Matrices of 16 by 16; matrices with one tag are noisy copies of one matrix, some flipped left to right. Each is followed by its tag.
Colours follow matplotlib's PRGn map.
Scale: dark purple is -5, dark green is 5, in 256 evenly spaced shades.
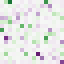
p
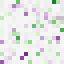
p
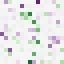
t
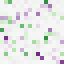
p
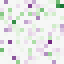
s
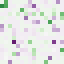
s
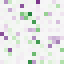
t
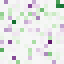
s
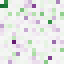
s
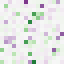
t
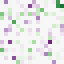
s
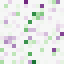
t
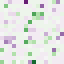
t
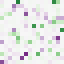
p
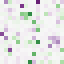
t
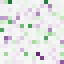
p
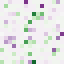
t
